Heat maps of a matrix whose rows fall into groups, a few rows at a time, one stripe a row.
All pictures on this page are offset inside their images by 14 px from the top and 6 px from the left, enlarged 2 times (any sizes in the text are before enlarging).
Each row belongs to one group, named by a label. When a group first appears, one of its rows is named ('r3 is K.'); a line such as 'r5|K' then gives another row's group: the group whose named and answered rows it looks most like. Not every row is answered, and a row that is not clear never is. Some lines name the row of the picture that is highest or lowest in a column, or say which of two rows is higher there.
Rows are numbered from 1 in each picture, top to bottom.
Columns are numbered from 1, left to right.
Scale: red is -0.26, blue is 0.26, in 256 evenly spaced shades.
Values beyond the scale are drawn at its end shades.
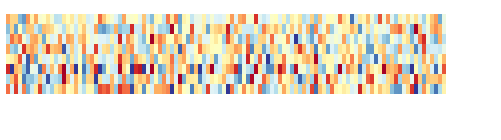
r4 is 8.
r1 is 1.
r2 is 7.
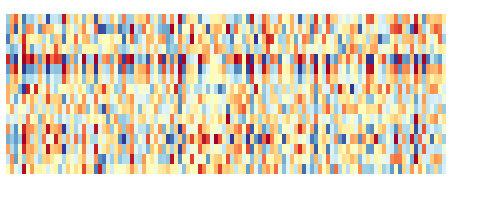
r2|7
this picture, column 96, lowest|8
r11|7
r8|1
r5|8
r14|8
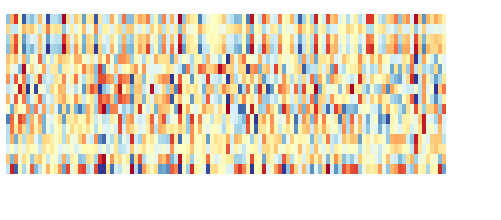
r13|7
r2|8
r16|7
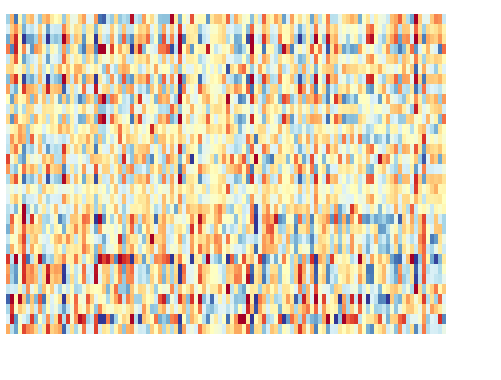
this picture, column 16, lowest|31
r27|8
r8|8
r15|1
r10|7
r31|7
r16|8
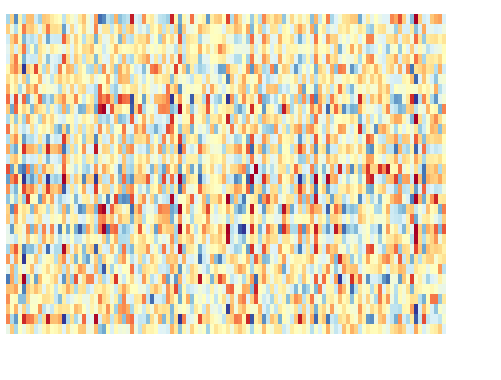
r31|8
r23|7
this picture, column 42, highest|9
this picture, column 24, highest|1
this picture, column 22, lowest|27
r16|1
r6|1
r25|1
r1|7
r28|1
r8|1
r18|8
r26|7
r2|8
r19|7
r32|7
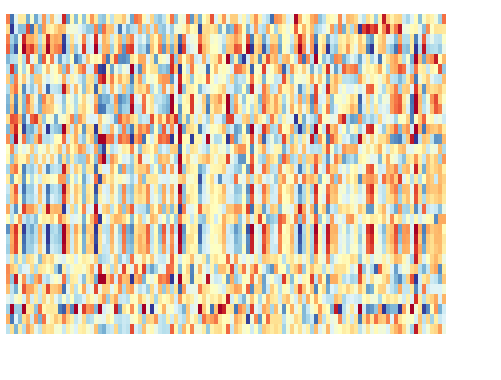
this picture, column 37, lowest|11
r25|7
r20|8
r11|1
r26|1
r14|7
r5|7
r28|8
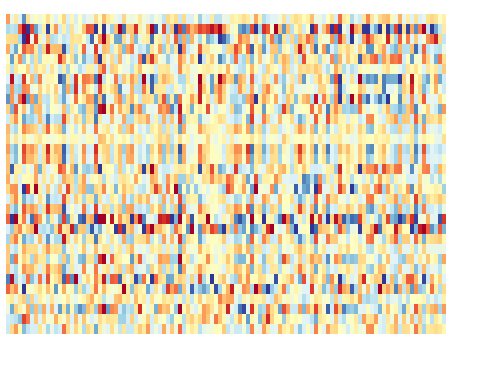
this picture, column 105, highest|27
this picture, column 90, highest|2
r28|1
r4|8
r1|1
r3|1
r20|8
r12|8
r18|1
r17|1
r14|8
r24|8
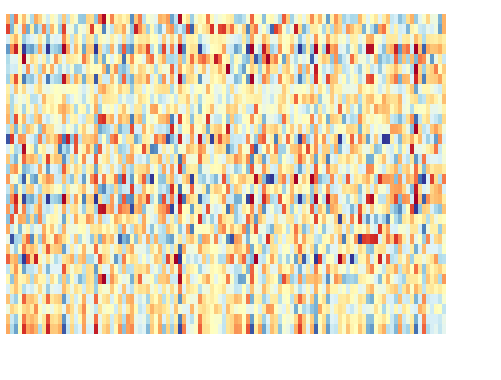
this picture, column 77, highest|5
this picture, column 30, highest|5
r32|8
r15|8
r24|8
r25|1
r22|1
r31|8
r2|1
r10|1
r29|8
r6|7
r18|7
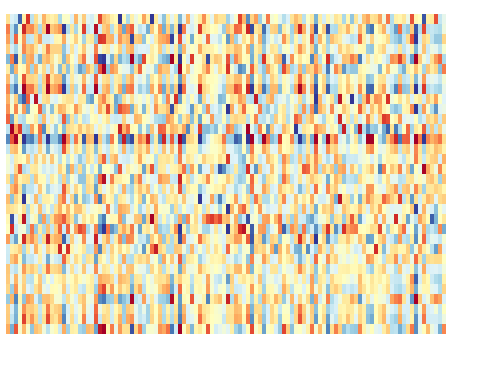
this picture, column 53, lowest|21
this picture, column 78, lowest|13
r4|8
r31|8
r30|8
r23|8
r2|8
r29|7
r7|8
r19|1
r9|1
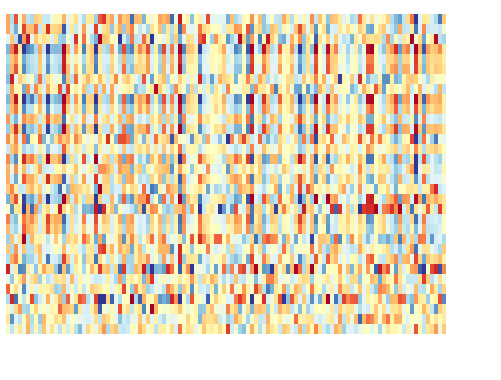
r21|8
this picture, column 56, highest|13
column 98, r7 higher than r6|Yes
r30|1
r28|1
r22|8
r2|8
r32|7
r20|1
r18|1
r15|8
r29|7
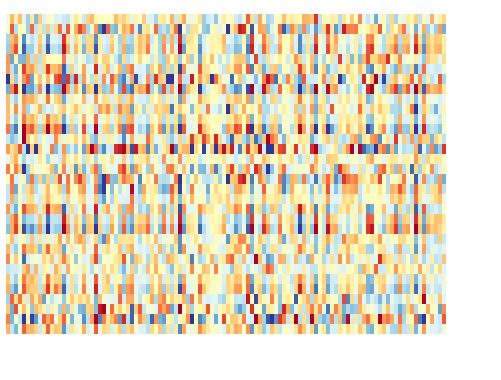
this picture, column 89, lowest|14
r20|8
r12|8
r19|7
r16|1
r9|8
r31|1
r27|8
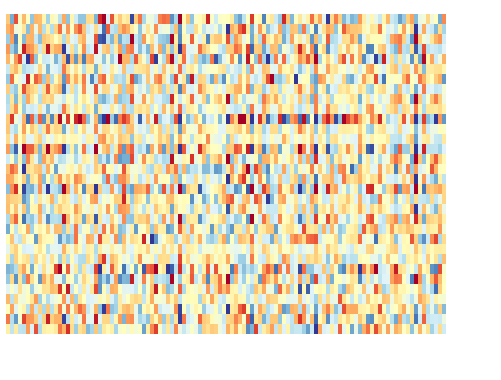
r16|1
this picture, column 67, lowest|7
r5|1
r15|7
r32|1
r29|1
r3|7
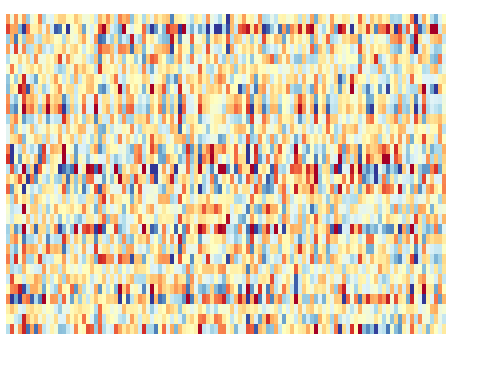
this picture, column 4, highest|29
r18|1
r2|1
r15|1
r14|1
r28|1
